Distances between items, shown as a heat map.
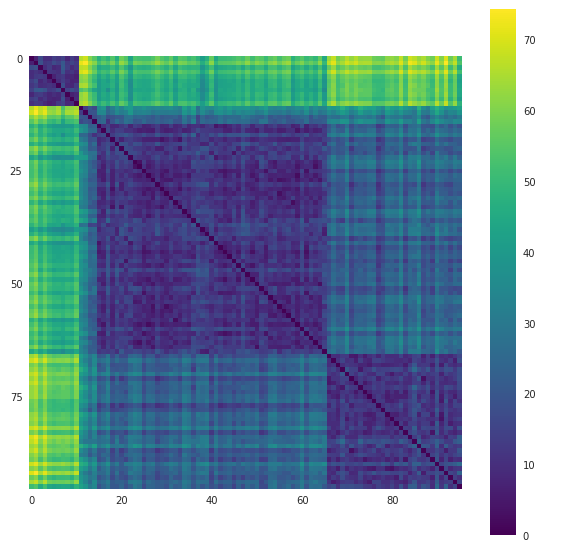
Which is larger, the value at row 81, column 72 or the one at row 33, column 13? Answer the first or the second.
the second
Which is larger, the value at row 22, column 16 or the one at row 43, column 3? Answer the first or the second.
the second
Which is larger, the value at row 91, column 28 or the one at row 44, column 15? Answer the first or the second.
the first
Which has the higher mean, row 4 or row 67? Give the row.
4
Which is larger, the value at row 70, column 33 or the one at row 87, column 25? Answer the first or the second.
the first
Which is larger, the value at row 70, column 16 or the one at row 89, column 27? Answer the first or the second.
the first
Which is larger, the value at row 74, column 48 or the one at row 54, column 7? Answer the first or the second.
the second
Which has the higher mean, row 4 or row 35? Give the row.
4
